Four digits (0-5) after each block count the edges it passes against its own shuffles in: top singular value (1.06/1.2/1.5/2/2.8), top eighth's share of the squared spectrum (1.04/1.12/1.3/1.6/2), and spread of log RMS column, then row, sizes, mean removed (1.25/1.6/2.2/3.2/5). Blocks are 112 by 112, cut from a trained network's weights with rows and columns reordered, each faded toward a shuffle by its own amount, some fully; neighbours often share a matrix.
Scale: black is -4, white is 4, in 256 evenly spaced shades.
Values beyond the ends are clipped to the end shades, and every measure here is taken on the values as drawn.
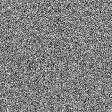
3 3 0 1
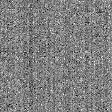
3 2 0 2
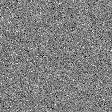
0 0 0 0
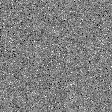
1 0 0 0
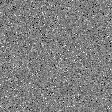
0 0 0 0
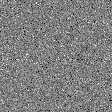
2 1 0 0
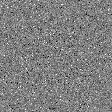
2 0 0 0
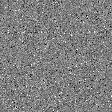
2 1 0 0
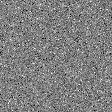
0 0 0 0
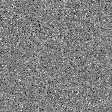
0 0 0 0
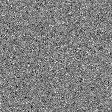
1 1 0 0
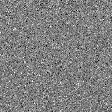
2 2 1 1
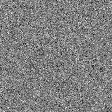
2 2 0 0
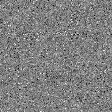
2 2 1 1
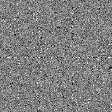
3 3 2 1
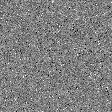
1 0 0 0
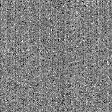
3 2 1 2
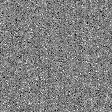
1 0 0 0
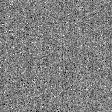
2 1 0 0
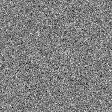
2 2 0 1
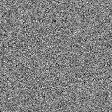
3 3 0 2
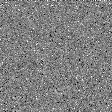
2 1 0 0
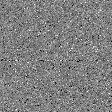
2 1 0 0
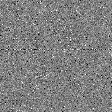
3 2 1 1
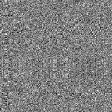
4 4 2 3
